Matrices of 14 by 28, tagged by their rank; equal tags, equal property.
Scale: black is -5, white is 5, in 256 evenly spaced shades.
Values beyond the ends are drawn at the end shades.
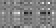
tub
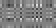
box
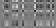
box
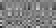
tub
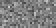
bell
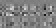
tub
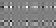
box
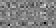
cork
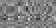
cork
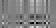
box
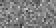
bell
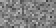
bell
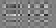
box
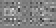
cork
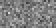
bell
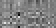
cork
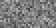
bell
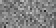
bell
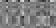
tub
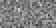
bell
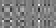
tub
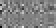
cork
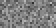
bell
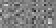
cork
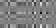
box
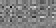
cork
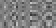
tub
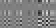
box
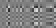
box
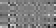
tub
